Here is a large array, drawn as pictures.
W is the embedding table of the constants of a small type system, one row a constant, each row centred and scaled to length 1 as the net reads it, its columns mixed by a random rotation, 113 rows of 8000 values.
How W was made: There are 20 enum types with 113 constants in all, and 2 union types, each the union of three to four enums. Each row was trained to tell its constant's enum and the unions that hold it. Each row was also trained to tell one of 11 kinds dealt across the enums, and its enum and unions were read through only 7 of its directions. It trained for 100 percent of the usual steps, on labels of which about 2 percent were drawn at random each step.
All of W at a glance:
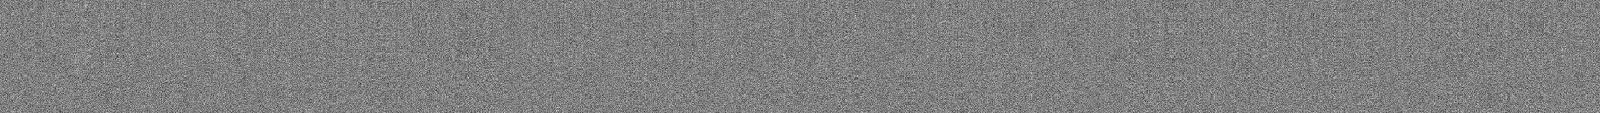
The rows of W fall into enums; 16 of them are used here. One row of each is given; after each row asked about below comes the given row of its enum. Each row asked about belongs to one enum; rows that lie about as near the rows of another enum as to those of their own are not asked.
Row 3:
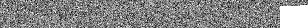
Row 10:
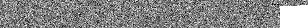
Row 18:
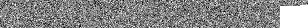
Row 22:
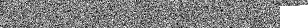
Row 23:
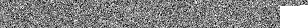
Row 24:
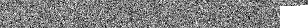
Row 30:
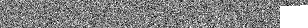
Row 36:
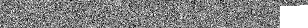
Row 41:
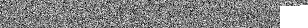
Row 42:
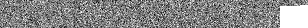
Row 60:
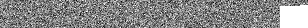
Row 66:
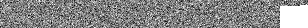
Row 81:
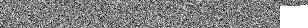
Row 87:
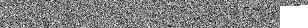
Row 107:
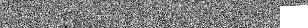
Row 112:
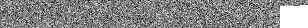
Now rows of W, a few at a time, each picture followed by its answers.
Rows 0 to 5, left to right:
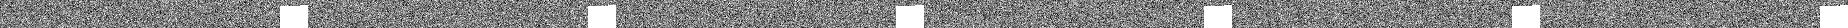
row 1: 18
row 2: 36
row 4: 87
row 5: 24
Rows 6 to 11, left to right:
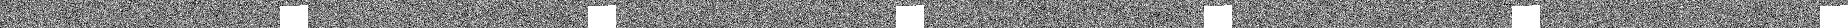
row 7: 18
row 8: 24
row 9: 81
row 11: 81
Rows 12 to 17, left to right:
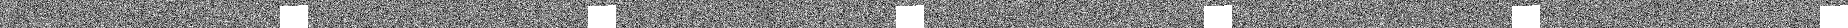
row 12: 3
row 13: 22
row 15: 30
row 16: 107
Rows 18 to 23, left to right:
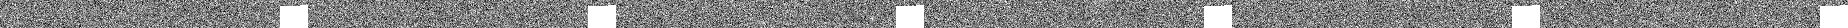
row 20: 87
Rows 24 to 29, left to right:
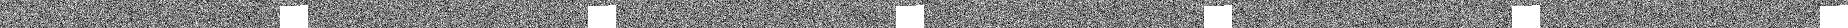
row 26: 30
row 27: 41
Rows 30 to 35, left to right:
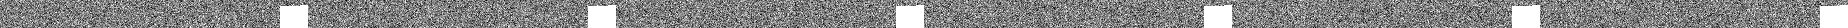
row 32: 22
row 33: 42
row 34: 24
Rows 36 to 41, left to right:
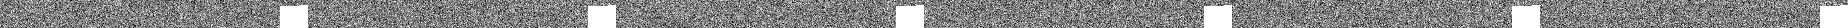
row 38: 18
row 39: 3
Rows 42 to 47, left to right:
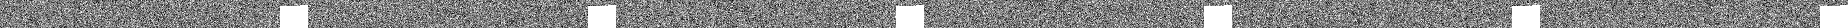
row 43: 24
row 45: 22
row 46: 107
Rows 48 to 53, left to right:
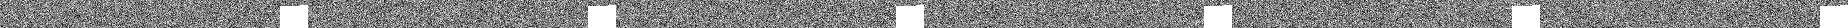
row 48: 87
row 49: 36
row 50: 18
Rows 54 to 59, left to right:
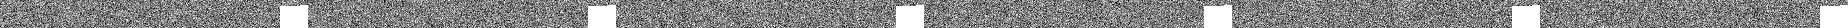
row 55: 36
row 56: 87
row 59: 81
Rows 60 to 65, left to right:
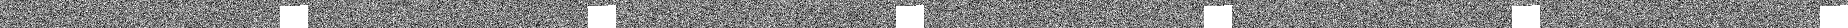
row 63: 112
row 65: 81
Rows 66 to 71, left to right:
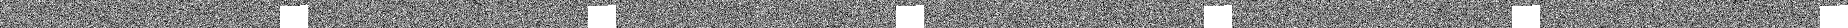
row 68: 81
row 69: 30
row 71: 10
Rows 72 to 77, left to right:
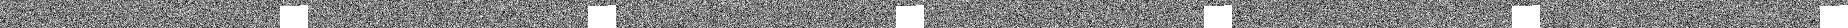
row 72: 60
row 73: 3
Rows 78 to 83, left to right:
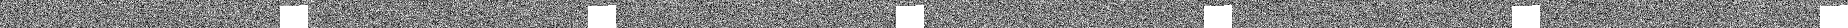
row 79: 3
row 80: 41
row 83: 23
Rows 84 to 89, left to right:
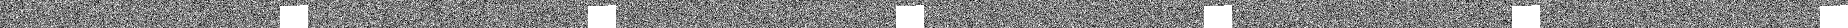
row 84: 10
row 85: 107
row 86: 3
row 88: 41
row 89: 24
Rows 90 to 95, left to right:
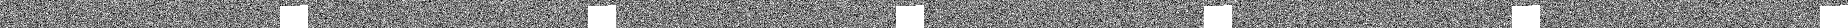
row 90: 87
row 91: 23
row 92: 41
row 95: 60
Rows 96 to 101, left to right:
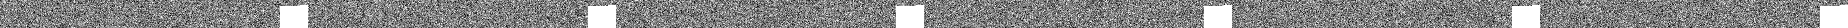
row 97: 18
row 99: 36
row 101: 36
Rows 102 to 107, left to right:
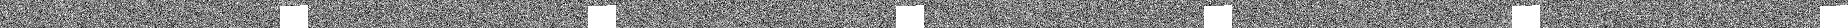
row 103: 60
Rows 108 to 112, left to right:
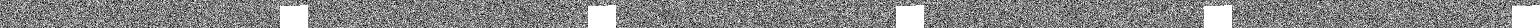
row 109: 42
